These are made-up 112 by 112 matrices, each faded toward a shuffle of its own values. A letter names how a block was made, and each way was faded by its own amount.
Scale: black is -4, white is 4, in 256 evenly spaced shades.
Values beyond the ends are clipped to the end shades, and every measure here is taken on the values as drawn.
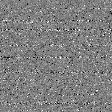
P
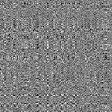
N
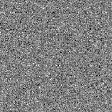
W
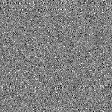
W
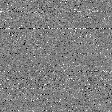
P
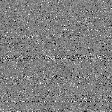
P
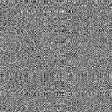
N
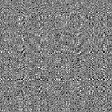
N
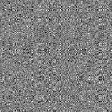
N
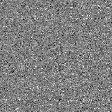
W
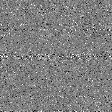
P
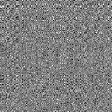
N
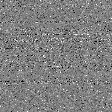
P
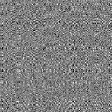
N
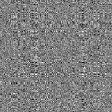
N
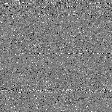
P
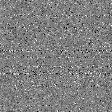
P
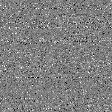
P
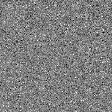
W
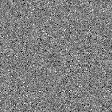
W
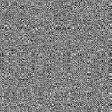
N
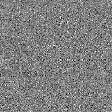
W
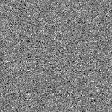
W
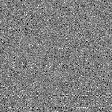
W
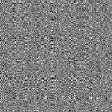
N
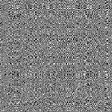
N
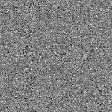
W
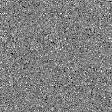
W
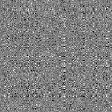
N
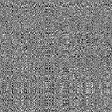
N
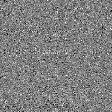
W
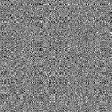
N
